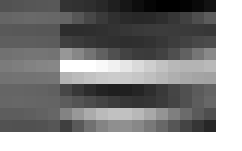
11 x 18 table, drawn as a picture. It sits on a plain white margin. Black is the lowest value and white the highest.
The centre is the roughest part. The left part is calmer, up to a seam about 30% of the way across. The grain runs across in streaks. On average the colour sits 40% of the way up the scale.
